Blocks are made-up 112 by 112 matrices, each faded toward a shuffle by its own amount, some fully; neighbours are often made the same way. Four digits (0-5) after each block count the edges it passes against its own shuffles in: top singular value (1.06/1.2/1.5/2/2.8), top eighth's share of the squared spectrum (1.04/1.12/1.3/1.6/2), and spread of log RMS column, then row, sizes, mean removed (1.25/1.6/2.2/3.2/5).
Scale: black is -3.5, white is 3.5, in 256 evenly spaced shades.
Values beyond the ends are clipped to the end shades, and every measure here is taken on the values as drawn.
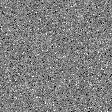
0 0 0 0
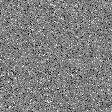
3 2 0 0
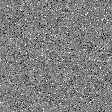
1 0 0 0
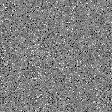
3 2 0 1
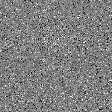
3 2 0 1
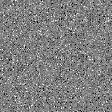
3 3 2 1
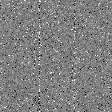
2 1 1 0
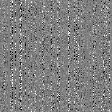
2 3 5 0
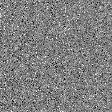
0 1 2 0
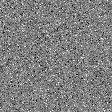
0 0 0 0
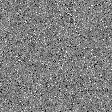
0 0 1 0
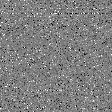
2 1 1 1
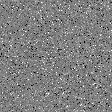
0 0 0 0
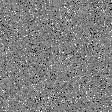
0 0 0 0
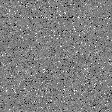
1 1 1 1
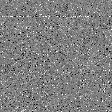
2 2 1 2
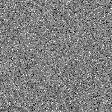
3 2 1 0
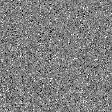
1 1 2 0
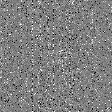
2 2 3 0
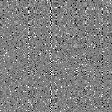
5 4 3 2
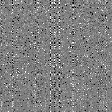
5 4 3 2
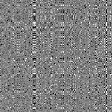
5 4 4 3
